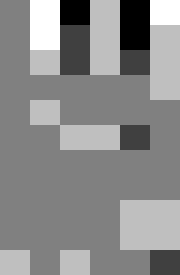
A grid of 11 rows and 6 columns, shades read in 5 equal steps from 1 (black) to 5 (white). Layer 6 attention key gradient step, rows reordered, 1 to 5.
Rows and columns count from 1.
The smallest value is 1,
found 3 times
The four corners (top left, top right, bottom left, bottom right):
3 5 4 2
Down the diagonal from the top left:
3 5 2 3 3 3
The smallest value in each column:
3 3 1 3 1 2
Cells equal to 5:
3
